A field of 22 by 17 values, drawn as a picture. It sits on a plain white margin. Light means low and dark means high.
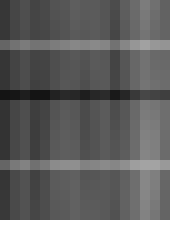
Ninth with the lowest average: bottom right. Ninth with the highest average: middle left. Slope: up to the left. Odd lines: rows 5, 10 and 17.
